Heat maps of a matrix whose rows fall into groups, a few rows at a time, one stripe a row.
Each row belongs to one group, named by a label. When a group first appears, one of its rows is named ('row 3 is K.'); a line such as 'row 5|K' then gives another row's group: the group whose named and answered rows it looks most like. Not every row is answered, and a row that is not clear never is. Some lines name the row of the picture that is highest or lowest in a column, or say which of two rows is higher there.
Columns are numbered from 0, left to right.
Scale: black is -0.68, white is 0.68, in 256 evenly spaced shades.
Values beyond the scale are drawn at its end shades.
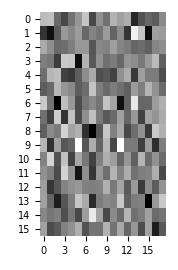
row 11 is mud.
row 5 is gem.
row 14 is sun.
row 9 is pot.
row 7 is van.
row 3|mud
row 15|pot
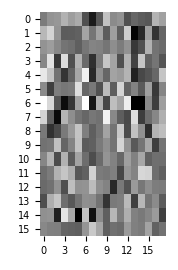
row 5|pot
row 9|pot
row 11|gem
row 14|mud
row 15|sun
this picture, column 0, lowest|13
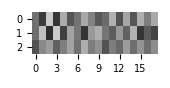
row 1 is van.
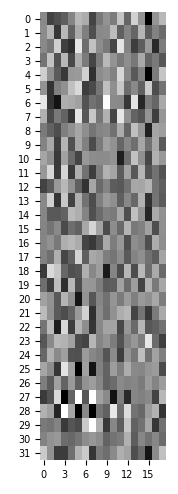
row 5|pot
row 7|pot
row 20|mud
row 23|gem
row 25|mud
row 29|sun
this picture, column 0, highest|6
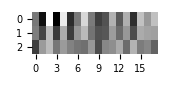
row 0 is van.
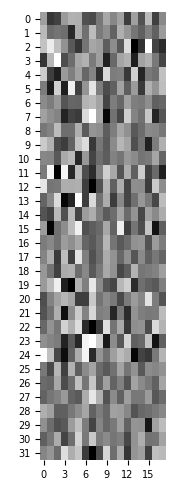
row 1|pot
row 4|pot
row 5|van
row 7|sun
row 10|mud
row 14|van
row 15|pot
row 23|sun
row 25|van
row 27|sun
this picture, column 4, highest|5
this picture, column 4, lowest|19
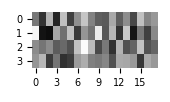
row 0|van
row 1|pot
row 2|sun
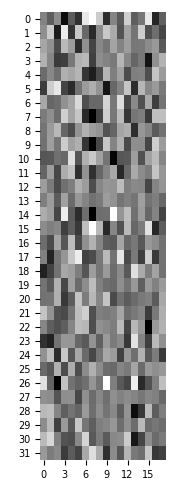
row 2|mud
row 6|pot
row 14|mud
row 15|sun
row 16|van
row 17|pot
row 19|van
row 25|van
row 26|pot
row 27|mud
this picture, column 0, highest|26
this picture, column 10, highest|14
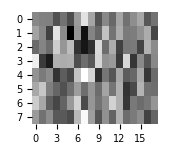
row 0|sun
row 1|mud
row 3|pot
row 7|sun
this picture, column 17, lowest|1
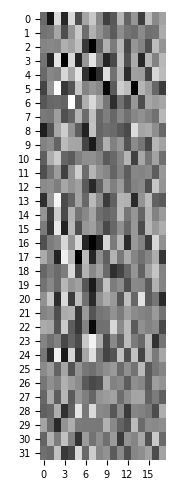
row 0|van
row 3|van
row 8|gem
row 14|van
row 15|van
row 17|mud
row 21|mud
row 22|mud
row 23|sun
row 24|van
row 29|pot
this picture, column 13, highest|8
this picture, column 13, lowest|5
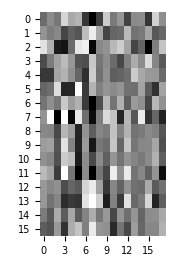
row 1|sun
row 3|gem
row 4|gem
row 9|mud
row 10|mud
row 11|mud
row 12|sun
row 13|sun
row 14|van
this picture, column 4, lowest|7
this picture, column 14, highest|7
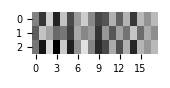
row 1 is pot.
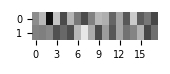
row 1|sun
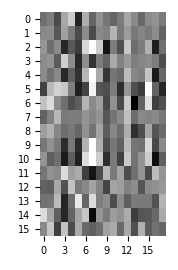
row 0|mud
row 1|mud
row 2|sun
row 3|mud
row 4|sun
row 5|gem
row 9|sun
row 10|sun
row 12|van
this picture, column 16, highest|11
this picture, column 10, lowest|13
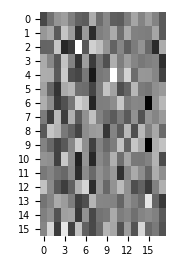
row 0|gem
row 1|mud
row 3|mud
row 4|mud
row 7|van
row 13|gem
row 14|mud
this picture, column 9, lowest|8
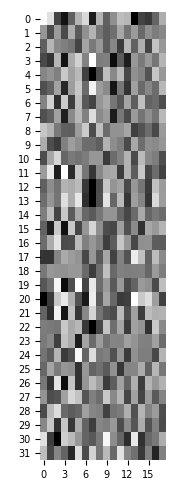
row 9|pot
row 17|gem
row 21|van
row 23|mud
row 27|pot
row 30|pot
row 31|pot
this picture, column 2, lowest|30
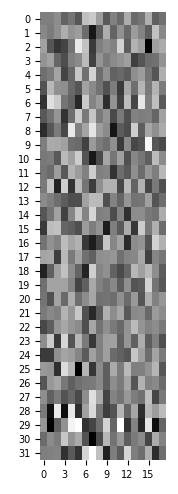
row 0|sun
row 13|sun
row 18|gem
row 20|van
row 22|gem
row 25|mud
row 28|van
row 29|pot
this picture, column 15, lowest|2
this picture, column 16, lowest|29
